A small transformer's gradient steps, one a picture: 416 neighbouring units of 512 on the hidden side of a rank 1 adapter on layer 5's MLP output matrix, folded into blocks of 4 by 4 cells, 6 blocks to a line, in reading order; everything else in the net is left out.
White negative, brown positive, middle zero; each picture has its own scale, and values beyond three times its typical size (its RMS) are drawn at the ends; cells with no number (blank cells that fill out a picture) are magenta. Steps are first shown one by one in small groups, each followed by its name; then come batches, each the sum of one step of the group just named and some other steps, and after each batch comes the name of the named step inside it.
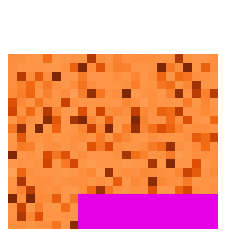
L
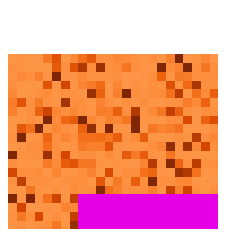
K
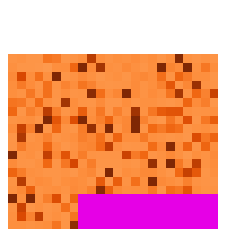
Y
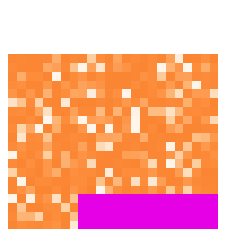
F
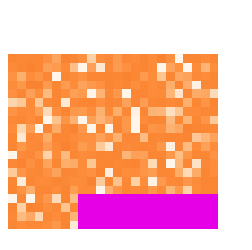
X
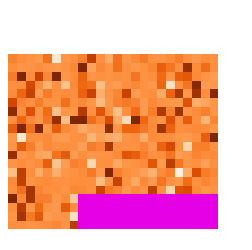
L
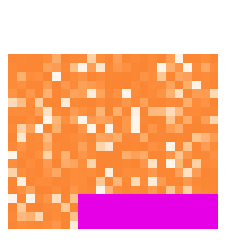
F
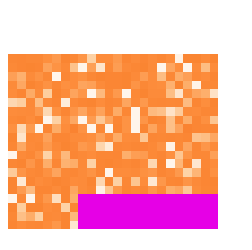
X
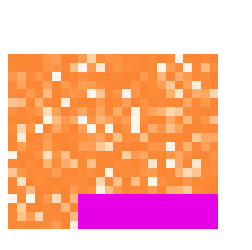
X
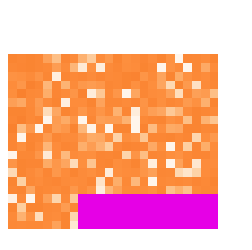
L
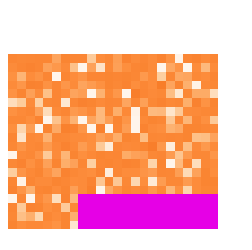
X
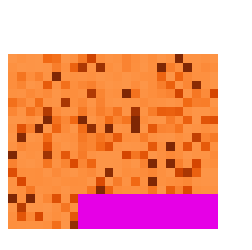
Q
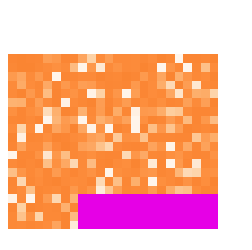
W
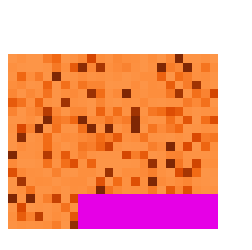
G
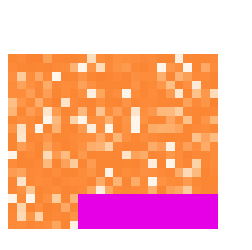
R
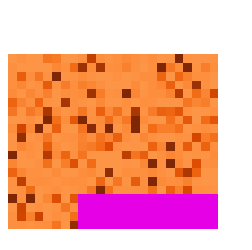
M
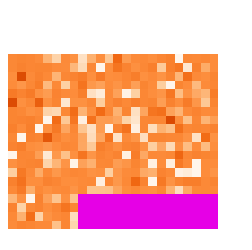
G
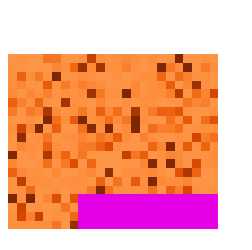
M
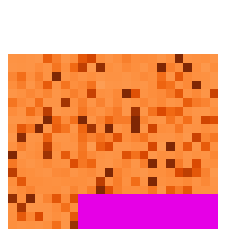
Q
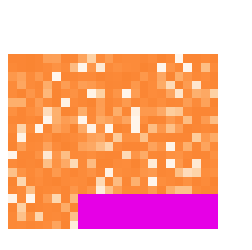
W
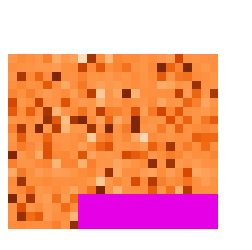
M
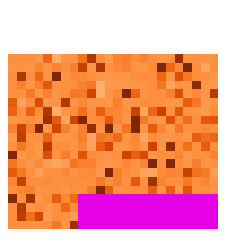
M
